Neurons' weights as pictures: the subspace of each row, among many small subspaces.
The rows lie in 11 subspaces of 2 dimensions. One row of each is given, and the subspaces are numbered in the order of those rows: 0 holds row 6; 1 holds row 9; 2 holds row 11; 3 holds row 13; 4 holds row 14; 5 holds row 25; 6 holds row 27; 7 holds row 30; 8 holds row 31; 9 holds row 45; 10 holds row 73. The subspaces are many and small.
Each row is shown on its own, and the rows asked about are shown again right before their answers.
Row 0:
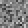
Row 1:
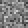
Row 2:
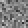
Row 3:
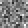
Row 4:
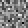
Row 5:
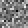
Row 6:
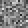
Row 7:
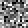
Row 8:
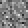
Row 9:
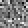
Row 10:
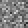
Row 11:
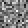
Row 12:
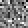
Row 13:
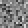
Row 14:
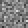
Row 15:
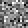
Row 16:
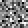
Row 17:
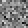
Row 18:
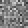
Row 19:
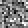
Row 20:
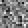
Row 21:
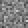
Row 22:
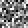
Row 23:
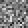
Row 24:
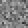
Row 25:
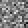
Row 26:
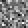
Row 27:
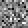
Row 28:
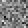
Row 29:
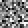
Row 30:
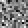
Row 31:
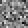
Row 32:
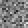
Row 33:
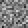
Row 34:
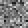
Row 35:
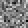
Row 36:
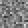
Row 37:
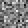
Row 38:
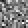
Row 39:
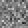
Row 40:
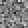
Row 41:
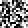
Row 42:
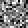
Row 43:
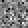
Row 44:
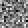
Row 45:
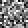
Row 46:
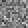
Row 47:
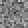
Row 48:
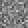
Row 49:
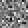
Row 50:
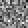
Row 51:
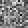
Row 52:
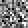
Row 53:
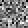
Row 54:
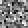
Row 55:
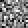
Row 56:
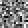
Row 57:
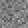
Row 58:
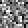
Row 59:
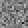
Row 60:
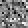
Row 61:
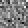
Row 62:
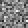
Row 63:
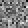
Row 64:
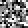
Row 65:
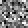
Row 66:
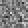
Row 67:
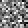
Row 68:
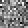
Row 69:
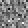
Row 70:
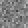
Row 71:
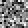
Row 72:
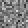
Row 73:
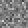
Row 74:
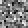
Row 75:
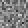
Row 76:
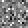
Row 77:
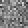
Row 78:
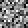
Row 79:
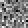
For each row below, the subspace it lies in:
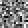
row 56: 6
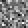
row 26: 7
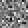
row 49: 5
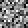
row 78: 10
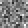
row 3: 10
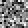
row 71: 9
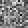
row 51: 0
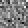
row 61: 1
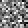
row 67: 5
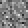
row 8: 7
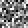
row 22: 10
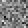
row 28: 8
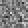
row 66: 6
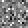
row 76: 3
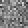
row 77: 0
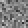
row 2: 7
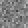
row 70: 10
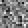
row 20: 3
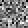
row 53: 0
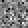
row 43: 3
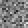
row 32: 5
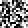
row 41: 10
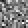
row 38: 7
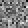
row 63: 0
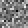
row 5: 10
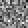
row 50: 1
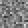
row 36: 6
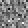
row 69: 2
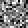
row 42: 1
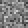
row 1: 4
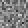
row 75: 2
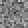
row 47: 9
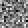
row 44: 4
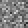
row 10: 5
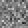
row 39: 6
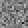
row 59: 9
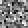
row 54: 8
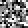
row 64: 9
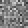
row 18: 0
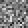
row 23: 3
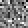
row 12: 1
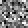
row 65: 8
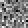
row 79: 7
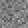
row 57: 5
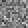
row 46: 8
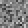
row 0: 3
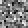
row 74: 8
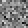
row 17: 8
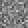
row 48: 9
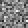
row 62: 4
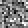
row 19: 4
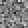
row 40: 9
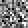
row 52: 6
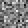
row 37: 2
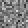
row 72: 2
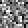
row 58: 3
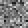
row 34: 1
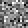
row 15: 2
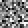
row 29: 5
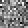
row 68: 0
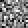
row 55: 7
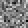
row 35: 1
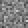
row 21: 4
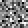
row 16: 5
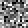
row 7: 2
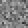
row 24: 8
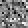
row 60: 4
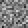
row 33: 6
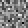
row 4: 2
